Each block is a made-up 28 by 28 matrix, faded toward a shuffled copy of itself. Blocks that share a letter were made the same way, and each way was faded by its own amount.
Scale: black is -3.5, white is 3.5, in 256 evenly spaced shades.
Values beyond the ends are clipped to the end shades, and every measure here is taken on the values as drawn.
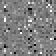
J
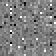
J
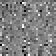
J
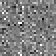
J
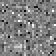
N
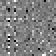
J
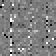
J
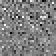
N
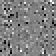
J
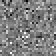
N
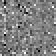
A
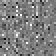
J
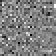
N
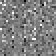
A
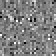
N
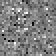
A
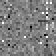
A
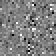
A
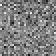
N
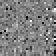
J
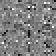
J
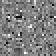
N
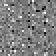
A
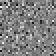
N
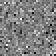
A
